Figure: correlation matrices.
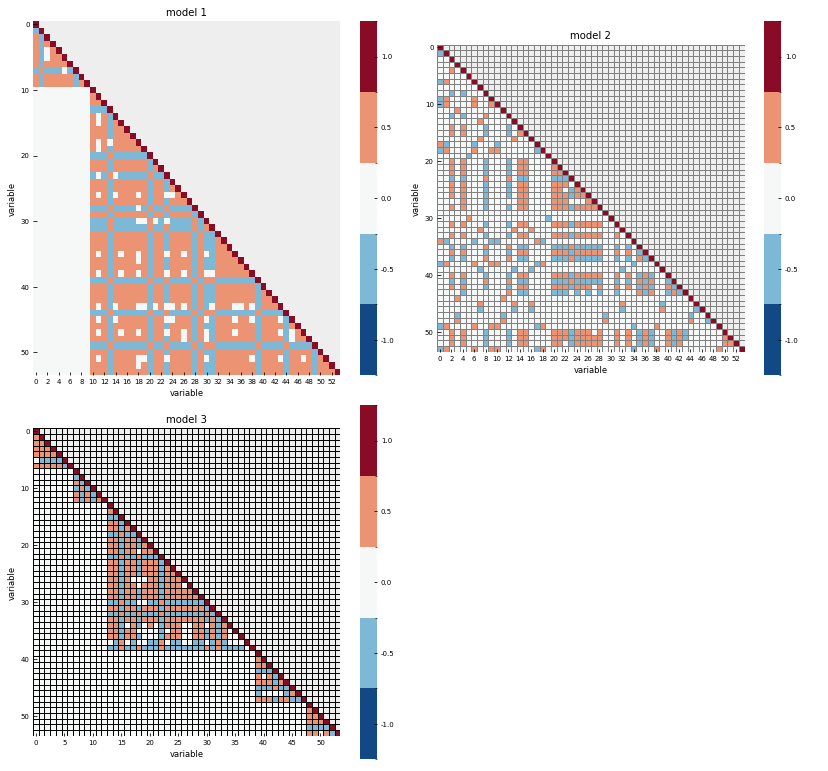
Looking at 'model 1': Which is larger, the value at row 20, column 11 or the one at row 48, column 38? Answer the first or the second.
the second
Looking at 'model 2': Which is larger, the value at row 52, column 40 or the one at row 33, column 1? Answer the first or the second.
the first
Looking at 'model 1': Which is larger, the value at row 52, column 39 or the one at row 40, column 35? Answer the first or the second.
the second
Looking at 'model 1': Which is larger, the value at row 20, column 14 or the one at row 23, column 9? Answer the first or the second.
the second
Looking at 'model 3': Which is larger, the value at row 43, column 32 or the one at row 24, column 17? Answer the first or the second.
the second
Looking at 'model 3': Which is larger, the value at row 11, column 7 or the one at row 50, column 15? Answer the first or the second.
the first
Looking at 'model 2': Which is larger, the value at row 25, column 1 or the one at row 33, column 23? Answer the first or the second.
the first
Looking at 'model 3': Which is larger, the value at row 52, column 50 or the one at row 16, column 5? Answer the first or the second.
the second
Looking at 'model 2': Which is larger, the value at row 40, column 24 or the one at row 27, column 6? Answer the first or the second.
the first
